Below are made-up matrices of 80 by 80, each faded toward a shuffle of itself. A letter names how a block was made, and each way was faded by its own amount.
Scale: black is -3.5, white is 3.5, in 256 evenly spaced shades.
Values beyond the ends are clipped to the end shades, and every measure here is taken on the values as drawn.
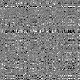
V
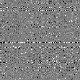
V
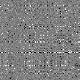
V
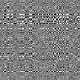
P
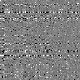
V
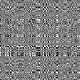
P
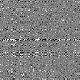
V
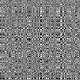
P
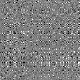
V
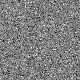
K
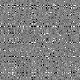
V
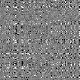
V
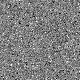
K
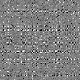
V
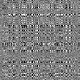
P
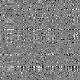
V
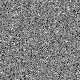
K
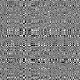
P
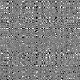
V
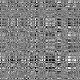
P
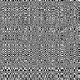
P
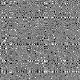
V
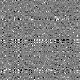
V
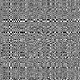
P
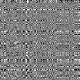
P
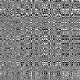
P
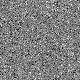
K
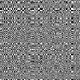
P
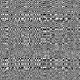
P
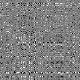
V
